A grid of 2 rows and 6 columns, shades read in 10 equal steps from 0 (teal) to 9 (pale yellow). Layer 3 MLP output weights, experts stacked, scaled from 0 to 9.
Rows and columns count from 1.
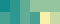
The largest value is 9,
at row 2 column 5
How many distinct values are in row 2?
5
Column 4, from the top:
5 2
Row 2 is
2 1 3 2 9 7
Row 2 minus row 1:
2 0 0 -3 4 2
